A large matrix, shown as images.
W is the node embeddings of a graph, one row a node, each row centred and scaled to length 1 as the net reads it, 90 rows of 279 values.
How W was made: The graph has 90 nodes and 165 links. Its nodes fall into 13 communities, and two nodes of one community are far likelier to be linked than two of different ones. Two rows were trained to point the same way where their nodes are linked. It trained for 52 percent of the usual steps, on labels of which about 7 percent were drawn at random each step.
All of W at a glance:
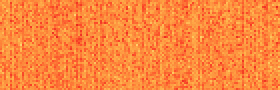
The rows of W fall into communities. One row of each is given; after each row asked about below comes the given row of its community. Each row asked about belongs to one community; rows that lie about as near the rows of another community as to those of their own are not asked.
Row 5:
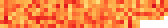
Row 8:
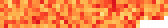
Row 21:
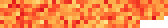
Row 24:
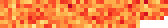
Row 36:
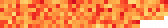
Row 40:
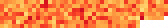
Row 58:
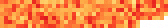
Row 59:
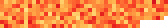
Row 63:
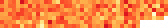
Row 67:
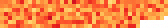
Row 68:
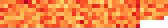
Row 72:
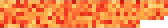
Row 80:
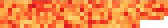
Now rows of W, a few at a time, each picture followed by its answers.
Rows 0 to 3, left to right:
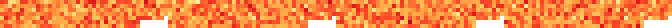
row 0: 58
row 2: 5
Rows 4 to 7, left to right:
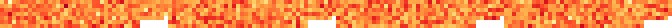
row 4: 63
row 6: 80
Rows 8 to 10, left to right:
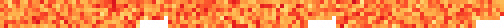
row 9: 63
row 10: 63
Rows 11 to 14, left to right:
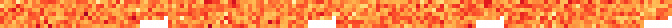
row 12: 63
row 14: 72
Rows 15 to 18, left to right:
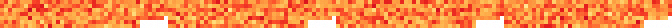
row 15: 21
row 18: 40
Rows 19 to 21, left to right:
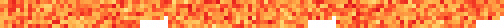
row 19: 36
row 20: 80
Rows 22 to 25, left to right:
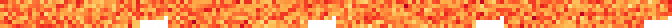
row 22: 59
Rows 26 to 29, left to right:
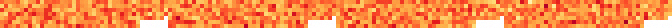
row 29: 67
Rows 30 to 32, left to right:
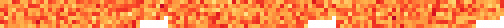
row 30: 8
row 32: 40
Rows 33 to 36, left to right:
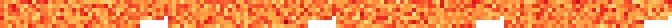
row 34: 80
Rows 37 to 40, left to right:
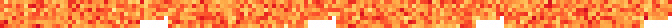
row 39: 8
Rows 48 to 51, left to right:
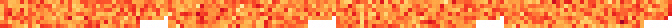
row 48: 58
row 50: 59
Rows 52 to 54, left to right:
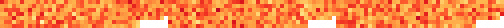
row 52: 59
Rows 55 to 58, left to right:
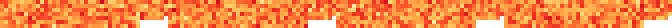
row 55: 24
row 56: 68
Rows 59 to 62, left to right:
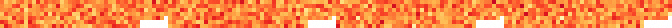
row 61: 80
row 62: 21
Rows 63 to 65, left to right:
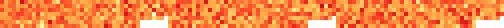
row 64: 36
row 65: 8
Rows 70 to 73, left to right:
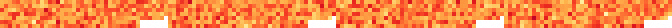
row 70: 8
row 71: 36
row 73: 58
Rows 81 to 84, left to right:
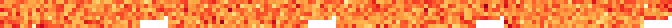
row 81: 59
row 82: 36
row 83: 21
